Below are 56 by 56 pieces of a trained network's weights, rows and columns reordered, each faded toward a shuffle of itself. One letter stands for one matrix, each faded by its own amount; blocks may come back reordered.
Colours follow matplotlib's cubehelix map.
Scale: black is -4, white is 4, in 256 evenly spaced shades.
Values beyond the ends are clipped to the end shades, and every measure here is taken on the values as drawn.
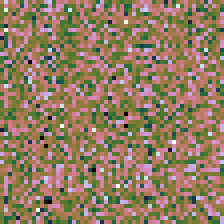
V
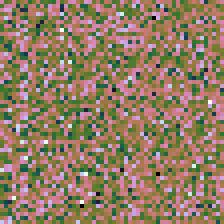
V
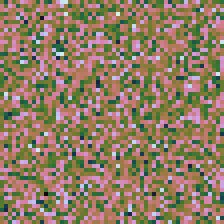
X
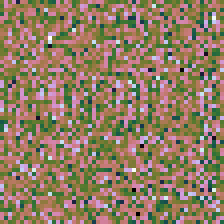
V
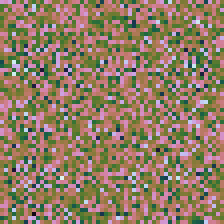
X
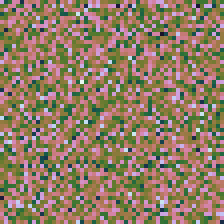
X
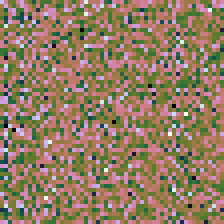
V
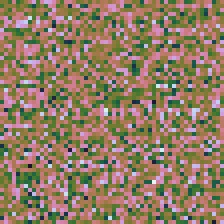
X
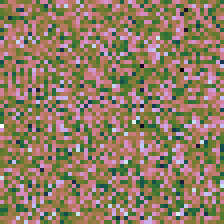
X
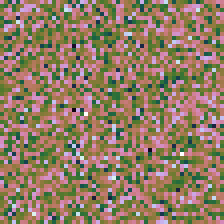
X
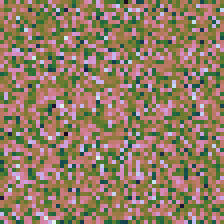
X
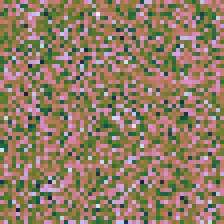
X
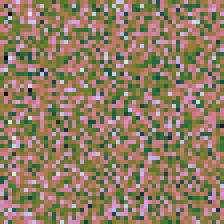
X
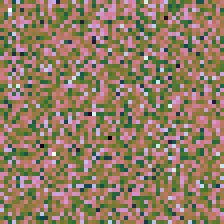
X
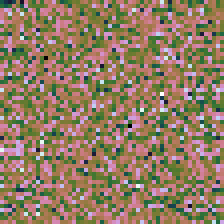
V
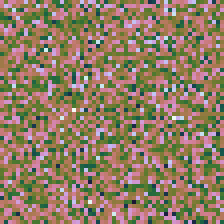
X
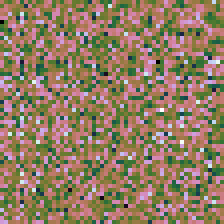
V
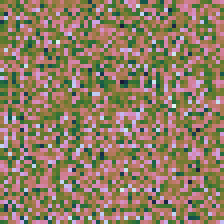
X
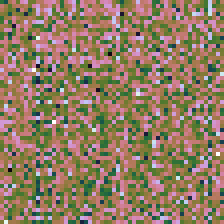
V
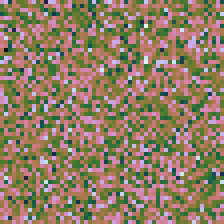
X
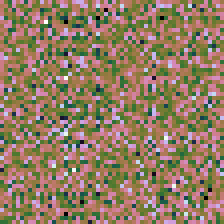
V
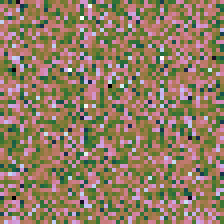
V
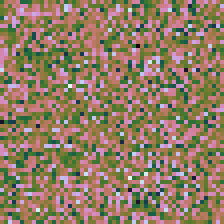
X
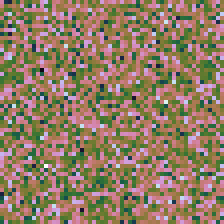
X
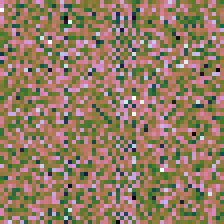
V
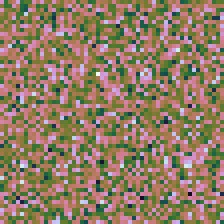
X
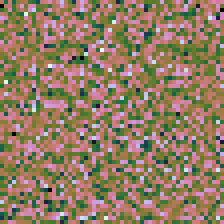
V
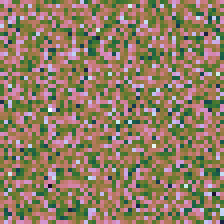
X
